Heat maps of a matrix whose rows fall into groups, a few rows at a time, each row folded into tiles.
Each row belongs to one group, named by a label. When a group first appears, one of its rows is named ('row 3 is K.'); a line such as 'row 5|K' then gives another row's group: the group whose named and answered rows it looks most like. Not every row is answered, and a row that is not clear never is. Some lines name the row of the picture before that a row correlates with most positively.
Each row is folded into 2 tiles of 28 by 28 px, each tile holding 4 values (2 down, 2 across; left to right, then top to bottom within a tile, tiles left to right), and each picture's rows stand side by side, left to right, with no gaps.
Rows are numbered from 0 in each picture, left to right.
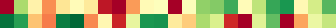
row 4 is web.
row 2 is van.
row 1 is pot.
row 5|web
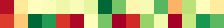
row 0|van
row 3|van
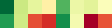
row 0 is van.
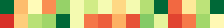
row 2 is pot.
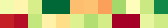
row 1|web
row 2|web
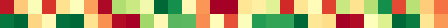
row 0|pot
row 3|pot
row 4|van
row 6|web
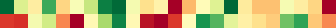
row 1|web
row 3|van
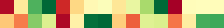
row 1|van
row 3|van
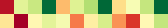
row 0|web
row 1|web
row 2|web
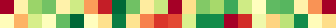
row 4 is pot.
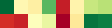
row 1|van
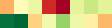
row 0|pot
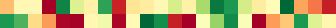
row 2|van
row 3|web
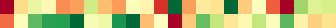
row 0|van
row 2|pot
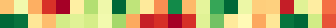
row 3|web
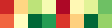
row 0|van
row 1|van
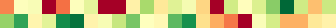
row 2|pot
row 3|pot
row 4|web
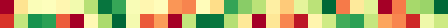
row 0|van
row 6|pot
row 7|web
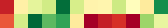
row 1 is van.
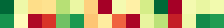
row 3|van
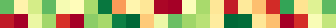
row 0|web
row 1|web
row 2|pot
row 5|web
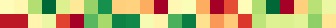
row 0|web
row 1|web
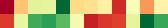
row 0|van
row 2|van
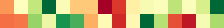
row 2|van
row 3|web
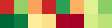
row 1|web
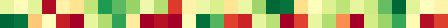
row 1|web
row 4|web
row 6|web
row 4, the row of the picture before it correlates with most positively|1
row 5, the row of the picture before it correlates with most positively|1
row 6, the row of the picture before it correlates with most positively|1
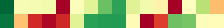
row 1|van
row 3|pot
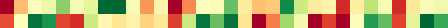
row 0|van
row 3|van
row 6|van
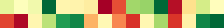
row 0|web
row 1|pot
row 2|web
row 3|van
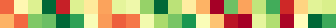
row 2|web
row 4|web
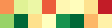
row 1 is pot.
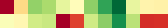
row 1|web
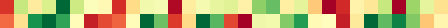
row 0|van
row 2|van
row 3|van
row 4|web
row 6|van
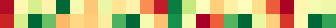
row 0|van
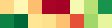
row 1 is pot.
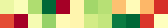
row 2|pot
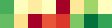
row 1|van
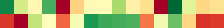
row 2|pot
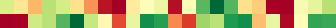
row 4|pot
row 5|van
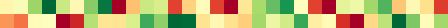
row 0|web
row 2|van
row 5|pot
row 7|pot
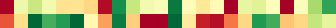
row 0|van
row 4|van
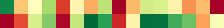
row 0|web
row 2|van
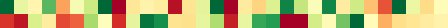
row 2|van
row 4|van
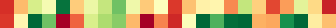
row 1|web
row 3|van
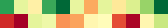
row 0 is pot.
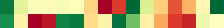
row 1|pot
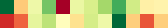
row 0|web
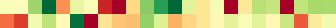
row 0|web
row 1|pot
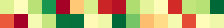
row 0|web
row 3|web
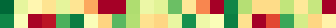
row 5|pot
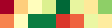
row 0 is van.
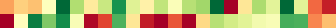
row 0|van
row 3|web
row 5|pot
